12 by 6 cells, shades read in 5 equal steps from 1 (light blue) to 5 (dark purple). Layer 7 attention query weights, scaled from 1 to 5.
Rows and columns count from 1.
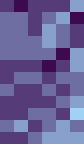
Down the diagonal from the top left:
4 3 4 2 5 2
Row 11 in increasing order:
2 2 3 3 3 4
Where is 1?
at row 10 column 6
